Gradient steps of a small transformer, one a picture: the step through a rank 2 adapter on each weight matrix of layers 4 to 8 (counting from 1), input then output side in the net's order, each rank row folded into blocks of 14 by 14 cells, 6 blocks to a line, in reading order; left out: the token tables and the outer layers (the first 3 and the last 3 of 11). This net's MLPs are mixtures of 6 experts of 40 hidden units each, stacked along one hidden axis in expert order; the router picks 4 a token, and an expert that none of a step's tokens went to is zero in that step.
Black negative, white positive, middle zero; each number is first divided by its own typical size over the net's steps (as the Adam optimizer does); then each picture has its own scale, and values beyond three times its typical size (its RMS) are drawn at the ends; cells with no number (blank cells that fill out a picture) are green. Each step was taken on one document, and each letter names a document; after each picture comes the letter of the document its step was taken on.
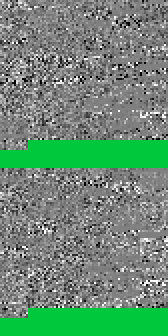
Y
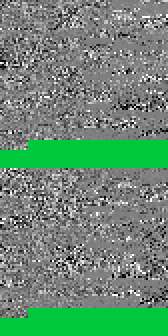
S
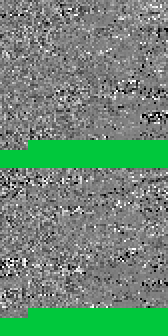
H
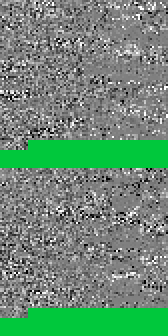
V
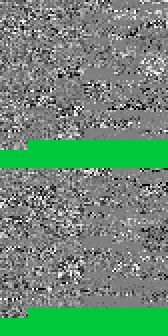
S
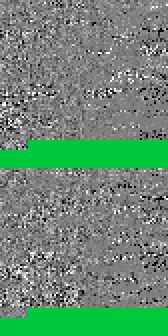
H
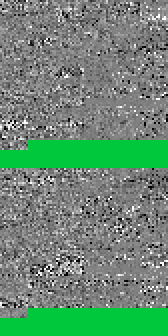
H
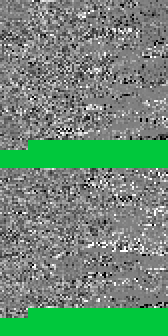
Y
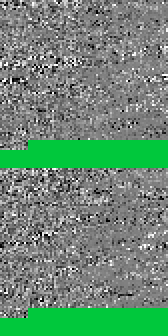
V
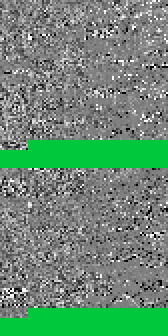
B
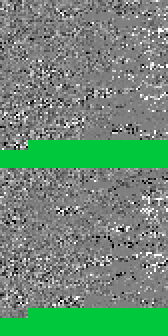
B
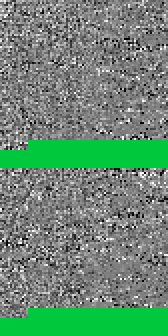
V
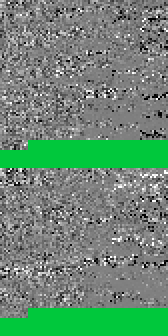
H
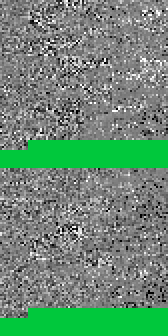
V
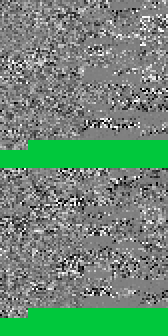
S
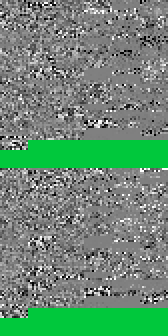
S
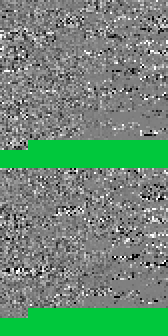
H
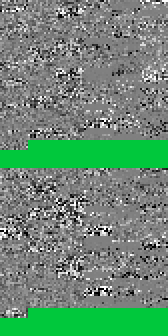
S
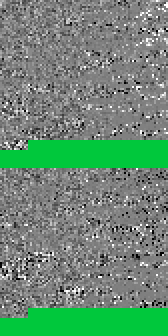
B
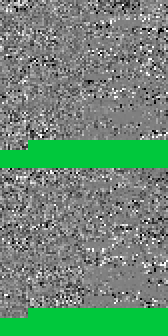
H
